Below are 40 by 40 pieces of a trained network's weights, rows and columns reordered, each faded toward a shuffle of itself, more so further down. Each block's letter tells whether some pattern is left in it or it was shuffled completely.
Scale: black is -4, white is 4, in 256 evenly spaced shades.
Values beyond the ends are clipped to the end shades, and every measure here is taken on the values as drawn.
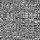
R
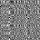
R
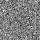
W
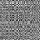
R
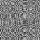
R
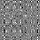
R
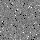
W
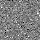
W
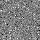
W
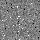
W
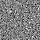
W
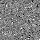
W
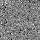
W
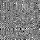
R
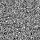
W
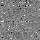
R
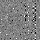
R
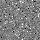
W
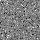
W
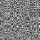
R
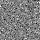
W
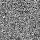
W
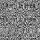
R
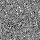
W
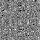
R
